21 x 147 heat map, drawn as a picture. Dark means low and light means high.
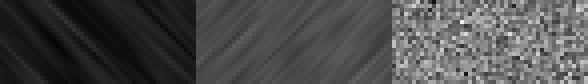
The table splits into one row of 3 panels. Panel 1,1: very low, slanting down to the right, faint in contrast. Panel 1,2: low, slanting up to the right, faint in contrast. Panel 1,3: middling, fine-grained, strong in contrast.
